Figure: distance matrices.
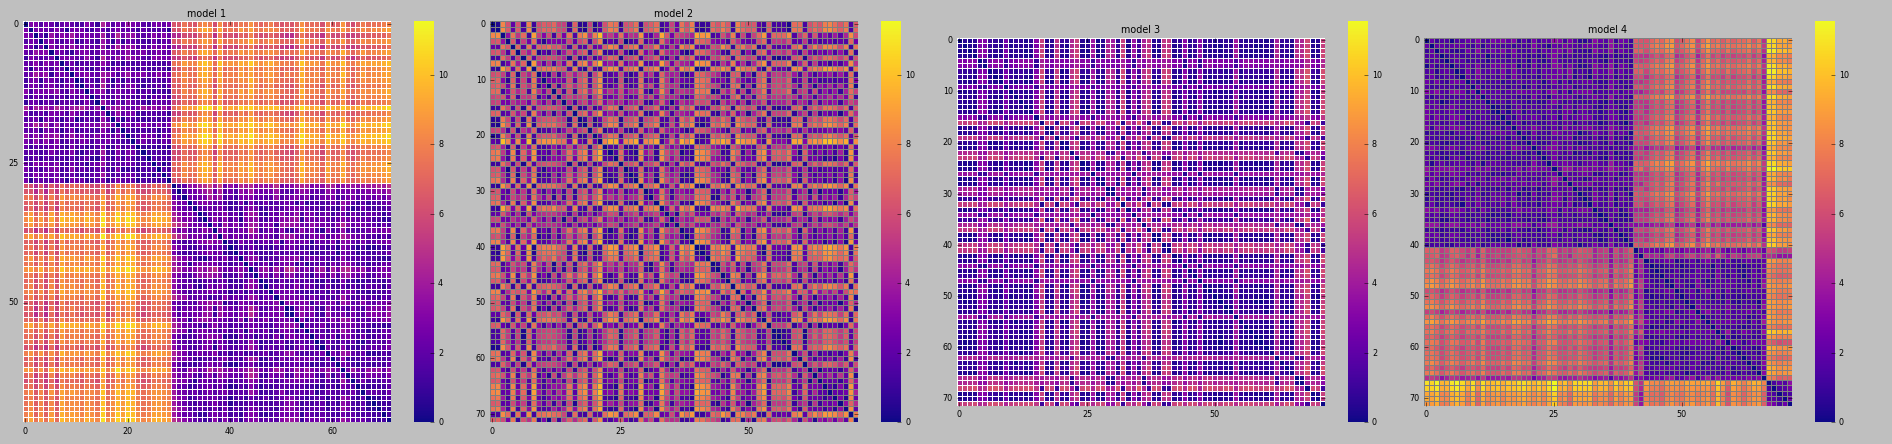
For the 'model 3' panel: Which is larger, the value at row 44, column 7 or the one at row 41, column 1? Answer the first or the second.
the second
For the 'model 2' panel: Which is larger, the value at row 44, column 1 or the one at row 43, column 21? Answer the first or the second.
the second
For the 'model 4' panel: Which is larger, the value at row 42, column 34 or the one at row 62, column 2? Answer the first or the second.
the second
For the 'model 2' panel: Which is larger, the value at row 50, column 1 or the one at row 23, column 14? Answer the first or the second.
the first
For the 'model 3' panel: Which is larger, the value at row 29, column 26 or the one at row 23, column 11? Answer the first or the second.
the second
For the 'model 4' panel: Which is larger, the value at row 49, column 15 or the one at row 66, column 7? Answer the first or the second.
the first
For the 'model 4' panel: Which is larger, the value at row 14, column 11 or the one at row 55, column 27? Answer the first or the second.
the second
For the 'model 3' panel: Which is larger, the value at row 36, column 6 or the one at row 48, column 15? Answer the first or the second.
the first
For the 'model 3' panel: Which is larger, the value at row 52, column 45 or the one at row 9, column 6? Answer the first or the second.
the second
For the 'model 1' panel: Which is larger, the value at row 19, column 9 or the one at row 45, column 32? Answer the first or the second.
the first
